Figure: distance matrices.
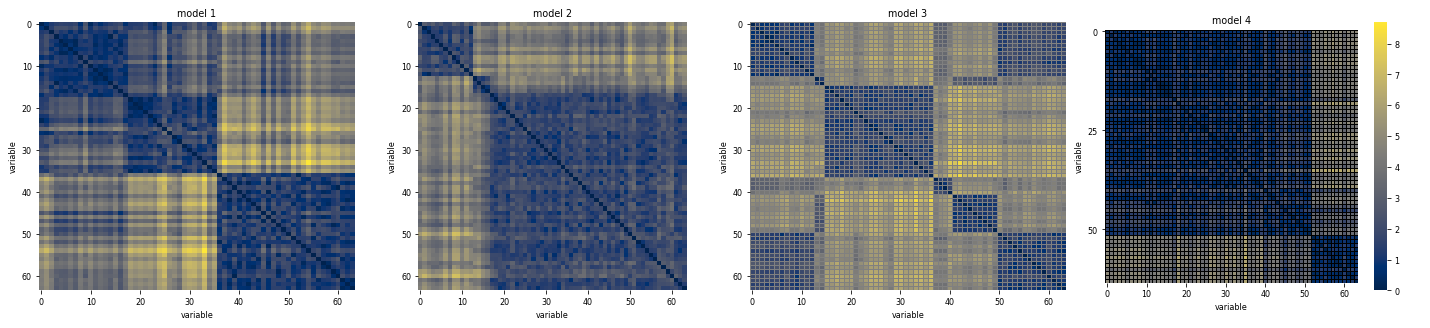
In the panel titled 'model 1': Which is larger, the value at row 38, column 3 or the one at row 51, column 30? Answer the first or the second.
the second
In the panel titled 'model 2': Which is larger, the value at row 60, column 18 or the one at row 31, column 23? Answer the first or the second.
the first
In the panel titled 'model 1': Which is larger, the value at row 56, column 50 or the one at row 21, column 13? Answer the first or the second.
the second
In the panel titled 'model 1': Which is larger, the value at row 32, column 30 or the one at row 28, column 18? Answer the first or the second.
the second
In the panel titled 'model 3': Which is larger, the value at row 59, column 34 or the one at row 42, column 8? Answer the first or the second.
the first
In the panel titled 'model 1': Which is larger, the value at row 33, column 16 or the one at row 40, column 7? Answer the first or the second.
the first
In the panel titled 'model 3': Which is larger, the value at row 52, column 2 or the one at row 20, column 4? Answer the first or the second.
the second
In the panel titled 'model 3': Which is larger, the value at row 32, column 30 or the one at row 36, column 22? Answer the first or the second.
the second
